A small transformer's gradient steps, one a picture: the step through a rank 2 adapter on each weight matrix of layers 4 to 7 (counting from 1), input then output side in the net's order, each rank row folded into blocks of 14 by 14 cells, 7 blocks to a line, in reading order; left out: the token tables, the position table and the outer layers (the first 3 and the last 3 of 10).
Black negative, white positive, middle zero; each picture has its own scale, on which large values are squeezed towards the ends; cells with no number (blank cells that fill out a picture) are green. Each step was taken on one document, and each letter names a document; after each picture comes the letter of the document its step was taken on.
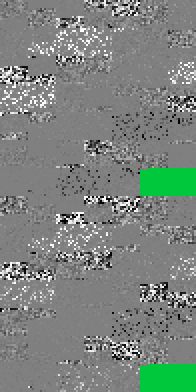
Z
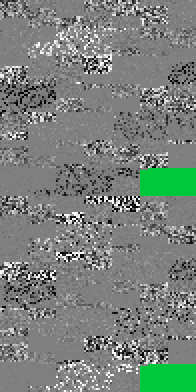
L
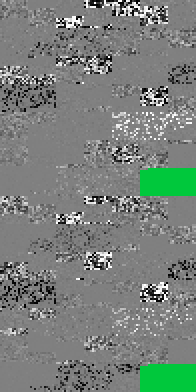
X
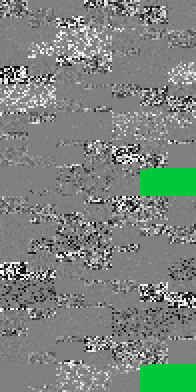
Z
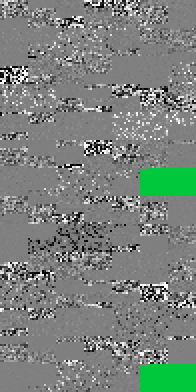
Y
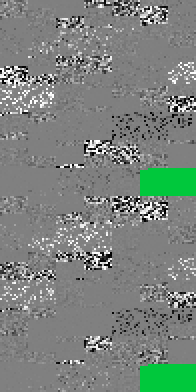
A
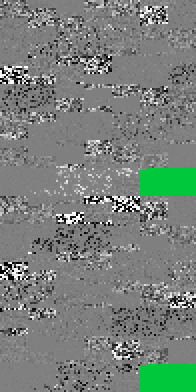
X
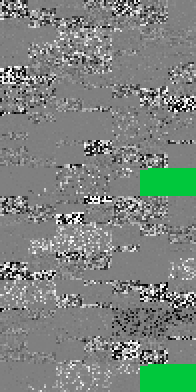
Z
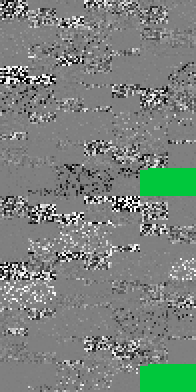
L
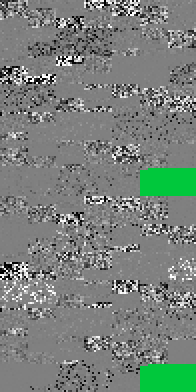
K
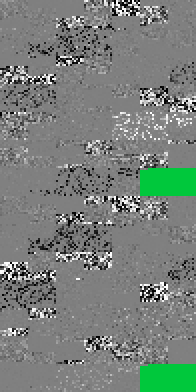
L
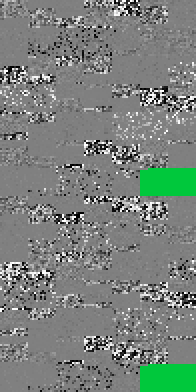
Y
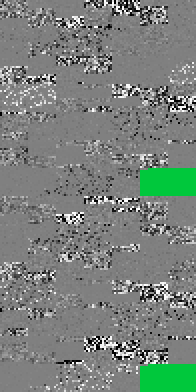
L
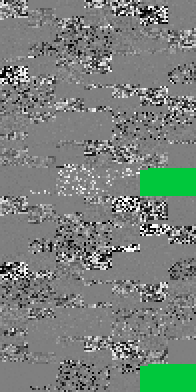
K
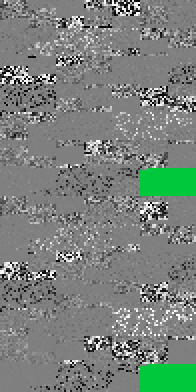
L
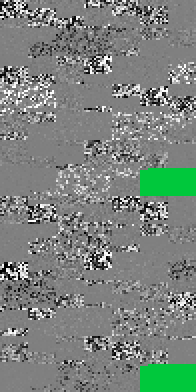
K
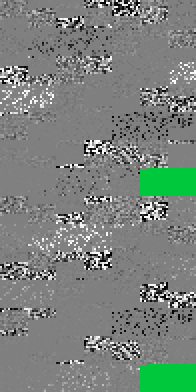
A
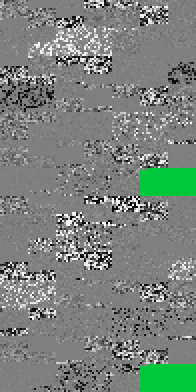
X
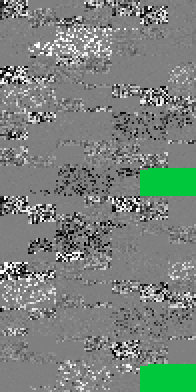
L
